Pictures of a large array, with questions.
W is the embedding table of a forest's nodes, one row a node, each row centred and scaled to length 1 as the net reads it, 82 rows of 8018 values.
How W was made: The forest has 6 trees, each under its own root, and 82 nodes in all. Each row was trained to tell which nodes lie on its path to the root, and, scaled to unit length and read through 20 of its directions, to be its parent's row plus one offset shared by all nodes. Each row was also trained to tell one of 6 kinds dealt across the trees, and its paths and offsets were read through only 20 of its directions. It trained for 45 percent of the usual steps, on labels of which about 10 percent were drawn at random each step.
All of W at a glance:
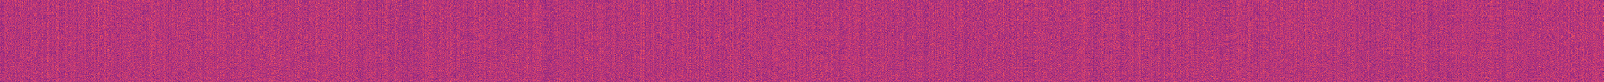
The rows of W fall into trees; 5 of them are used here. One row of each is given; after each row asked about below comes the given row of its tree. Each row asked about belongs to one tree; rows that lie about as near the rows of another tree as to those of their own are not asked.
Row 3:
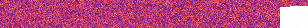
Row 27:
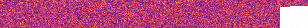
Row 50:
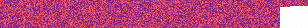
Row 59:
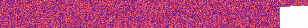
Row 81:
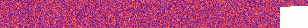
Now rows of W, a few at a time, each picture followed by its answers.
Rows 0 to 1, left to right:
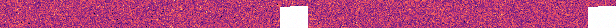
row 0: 27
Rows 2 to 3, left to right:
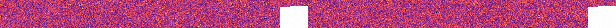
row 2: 27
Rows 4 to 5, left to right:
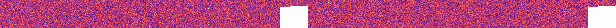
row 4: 27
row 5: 50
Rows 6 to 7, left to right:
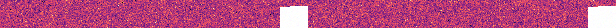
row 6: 59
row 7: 27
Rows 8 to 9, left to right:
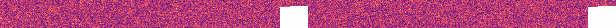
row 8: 27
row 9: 27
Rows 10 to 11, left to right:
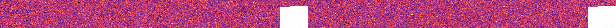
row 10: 50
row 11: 59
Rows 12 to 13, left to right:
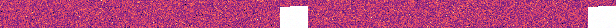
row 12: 50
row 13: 50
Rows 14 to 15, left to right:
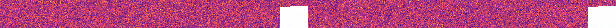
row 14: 50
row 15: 81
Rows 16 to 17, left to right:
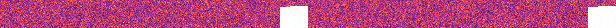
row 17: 59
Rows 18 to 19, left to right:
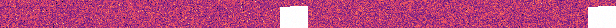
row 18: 3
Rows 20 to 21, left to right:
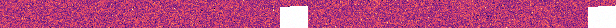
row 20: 50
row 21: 59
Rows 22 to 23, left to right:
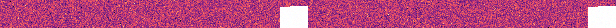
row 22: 27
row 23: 27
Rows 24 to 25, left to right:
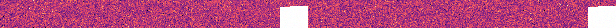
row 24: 27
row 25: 59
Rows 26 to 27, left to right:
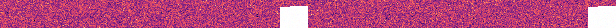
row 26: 50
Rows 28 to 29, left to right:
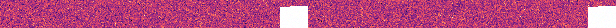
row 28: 59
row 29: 27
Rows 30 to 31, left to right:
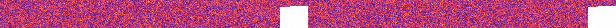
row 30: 50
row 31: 81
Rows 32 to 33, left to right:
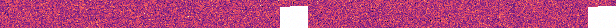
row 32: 3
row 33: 27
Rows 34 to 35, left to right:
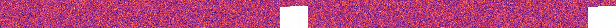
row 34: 81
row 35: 59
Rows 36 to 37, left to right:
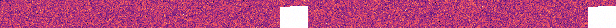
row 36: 59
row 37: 59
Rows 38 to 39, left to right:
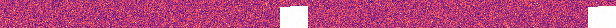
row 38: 59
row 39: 3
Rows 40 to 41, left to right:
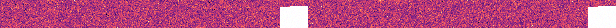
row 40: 81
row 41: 27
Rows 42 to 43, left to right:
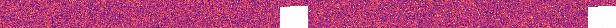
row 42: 27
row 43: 59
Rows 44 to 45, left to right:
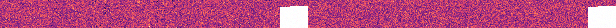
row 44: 3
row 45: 81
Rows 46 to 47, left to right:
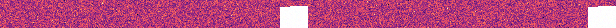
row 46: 50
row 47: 27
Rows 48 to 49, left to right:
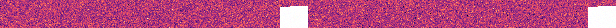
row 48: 81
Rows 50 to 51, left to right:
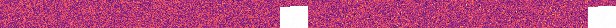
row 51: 81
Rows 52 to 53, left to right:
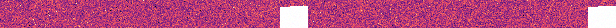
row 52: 81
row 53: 81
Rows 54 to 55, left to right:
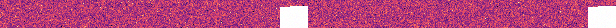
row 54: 50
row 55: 59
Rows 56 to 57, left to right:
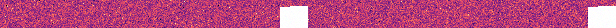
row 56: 50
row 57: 3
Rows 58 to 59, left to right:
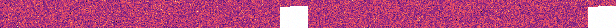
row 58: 50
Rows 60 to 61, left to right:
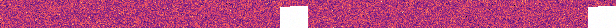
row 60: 27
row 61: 50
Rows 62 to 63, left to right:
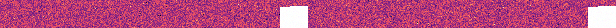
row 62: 59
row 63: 3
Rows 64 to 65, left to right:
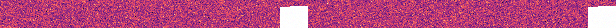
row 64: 81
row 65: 50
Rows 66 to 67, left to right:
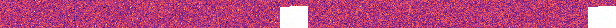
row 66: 59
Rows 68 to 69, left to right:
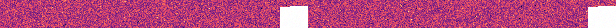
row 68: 59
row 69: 59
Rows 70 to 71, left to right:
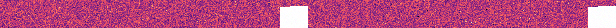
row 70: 27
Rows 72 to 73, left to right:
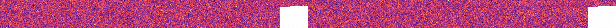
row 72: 27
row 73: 50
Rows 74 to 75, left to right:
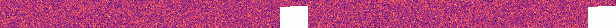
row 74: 50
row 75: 27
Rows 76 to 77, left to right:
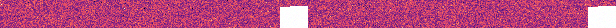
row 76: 50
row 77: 50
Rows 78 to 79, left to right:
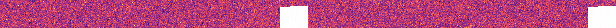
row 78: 81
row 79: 59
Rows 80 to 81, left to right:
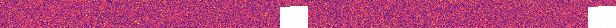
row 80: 27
